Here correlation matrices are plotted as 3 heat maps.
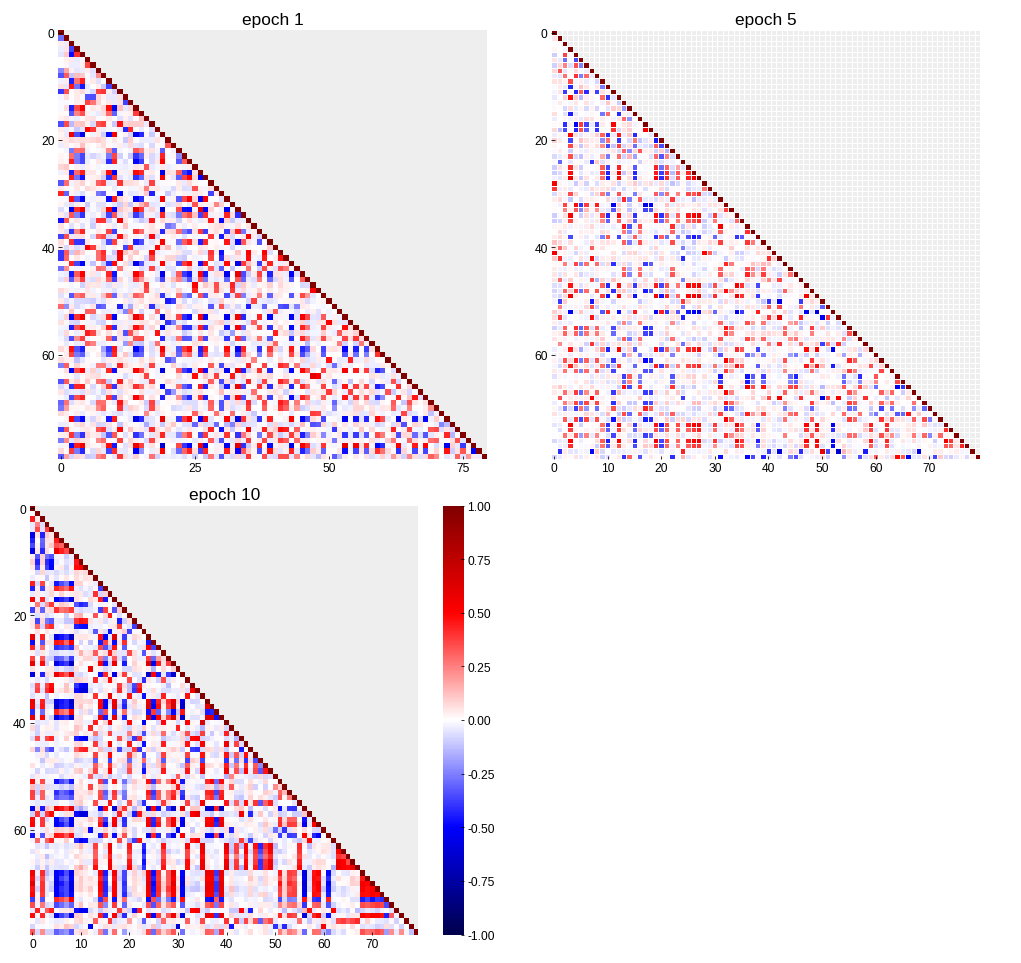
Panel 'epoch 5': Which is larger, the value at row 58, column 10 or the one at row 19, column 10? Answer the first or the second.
the first
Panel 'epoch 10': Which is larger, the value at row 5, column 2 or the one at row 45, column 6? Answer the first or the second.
the second
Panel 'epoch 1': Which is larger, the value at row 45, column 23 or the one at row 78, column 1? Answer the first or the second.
the second
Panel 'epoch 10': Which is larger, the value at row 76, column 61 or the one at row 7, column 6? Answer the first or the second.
the second
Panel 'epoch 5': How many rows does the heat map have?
80
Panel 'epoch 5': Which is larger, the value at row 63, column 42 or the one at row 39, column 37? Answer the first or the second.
the second
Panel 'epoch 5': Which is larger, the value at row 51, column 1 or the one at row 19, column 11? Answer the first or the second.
the first
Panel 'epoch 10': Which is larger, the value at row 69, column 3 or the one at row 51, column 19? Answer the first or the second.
the first
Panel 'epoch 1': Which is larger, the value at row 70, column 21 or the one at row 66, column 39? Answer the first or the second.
the first
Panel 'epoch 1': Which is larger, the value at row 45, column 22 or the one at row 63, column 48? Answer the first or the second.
the first
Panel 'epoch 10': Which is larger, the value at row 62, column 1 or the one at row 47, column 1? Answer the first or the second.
the first
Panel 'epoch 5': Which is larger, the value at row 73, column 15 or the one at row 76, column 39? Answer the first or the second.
the second
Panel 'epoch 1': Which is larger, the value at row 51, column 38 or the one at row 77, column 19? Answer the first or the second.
the first
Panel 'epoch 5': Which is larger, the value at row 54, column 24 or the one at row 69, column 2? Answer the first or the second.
the second
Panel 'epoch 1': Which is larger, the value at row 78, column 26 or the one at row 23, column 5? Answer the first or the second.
the second
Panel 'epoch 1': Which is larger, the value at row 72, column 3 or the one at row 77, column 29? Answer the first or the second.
the second
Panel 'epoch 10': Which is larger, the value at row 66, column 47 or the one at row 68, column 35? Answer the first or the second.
the second
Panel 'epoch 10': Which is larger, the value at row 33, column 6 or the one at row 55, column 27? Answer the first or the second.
the second
